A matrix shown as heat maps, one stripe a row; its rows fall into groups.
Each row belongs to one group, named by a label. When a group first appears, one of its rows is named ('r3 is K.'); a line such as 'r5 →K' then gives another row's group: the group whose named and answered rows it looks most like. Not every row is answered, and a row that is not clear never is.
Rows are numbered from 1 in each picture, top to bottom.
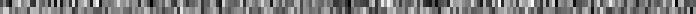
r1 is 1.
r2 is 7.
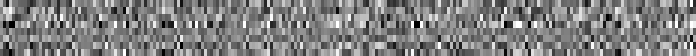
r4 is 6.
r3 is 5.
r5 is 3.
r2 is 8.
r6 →7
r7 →3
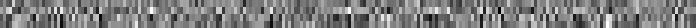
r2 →5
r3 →1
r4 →1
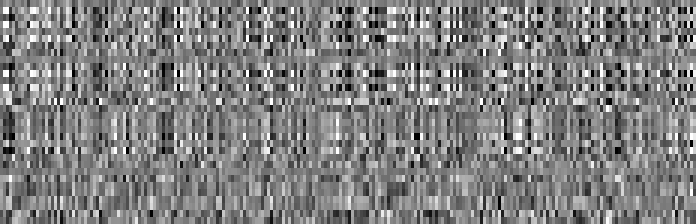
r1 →8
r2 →7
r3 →6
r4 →7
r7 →6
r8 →1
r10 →6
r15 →5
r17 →6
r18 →6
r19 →6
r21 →7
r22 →6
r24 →3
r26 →8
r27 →3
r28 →3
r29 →5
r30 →5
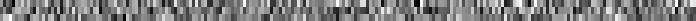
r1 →6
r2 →1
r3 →8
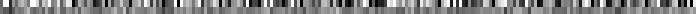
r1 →7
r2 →6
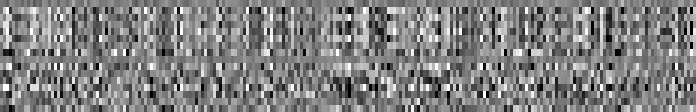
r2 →7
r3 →5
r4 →7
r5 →7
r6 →5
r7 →7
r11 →3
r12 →1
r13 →7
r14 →1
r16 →6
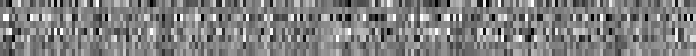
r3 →7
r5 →5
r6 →6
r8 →6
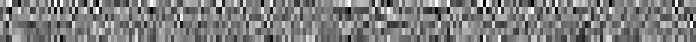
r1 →5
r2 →1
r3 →7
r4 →3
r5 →8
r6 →1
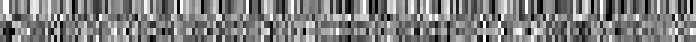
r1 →7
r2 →7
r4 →1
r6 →1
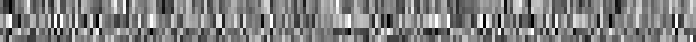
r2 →6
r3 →5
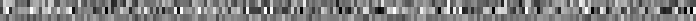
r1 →8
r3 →3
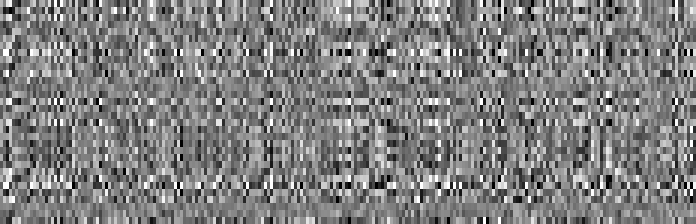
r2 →6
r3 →5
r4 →3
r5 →1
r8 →7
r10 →6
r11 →7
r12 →3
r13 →3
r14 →1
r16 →1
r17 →8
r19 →3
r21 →3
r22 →1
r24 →1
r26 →5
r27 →7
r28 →3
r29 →8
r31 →6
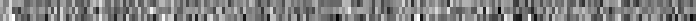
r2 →5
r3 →8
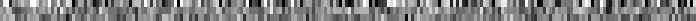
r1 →7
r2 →5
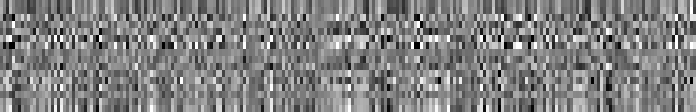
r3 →6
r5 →1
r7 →6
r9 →8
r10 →1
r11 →5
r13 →5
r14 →6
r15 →5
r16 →5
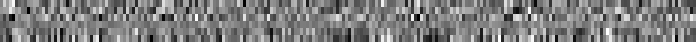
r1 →8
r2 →8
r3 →6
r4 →3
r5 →1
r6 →1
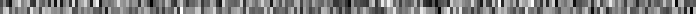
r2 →7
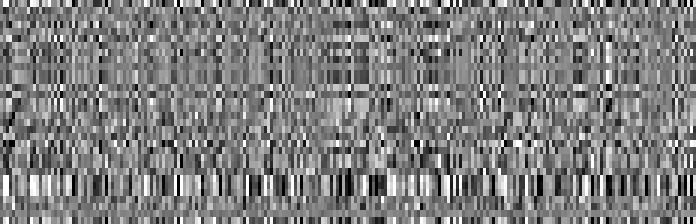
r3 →3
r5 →8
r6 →5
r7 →1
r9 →1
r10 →3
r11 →1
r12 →1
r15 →5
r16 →5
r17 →6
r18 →6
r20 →8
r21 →6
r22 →1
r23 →3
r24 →3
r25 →1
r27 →7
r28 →7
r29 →8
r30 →8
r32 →7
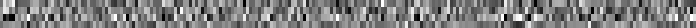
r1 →8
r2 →7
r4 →8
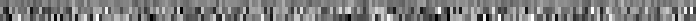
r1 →3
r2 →3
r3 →1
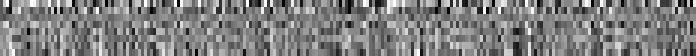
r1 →7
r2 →1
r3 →3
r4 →7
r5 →8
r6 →5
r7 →8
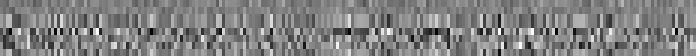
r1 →3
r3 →5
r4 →5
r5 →1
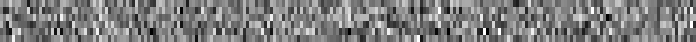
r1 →8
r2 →3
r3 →5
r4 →3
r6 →8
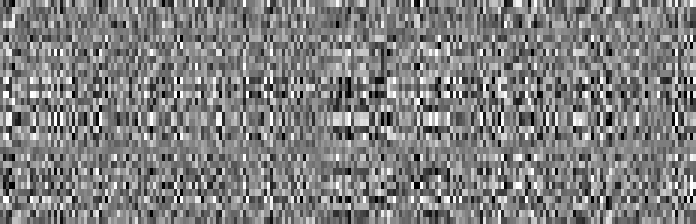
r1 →6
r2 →1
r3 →8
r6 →3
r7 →7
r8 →5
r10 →6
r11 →5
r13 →1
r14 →7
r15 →8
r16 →1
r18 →5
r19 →1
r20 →7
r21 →5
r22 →3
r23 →6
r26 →3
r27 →6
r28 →3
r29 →7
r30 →5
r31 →1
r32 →1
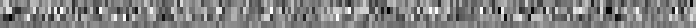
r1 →7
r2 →5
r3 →6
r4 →3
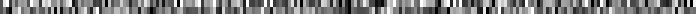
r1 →7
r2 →1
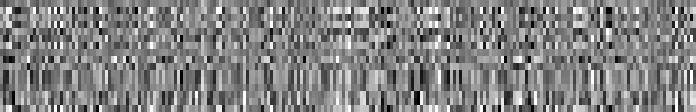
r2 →5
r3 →7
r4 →5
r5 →1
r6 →3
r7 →5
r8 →3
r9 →6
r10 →8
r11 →3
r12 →3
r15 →6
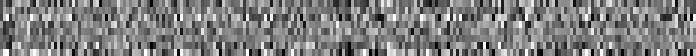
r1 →1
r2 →8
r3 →7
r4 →6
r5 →3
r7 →1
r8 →7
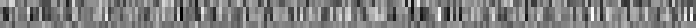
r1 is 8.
